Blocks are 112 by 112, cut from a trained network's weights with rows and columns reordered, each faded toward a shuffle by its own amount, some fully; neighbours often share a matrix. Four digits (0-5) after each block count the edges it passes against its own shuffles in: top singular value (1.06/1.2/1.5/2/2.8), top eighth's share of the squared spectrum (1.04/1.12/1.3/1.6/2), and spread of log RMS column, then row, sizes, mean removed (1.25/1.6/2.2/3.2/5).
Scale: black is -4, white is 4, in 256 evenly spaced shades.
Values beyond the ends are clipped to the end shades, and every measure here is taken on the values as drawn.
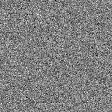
2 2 1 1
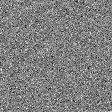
0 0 0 0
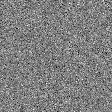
0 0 0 0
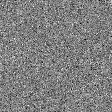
0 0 0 0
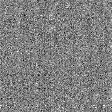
2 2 0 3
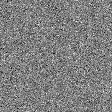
0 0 0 0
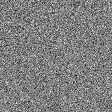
0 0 0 0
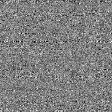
2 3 0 3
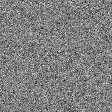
1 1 0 1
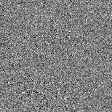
2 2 0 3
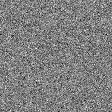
1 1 0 0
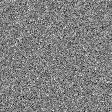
0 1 0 0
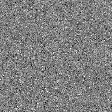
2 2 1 0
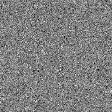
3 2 2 0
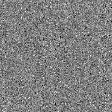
2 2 2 0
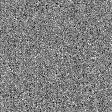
1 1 0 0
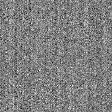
3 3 1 2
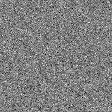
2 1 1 0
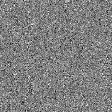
2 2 2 0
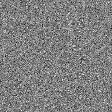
2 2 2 0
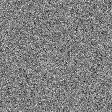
1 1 0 0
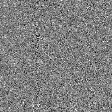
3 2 2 0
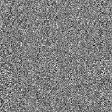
3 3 3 1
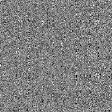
3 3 3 1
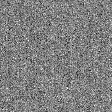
2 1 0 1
